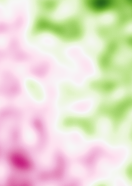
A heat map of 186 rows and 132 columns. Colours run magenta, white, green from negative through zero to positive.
No single row or column stands out from its neighbours. The field is smooth, with broad soft blobs. Overall the values sit about 50% of the way up the scale. The bottom left is the ninth with the lowest average. The halves do not mirror each other. There is an overall slope up to the top right. The ninth with the highest average is the top right.
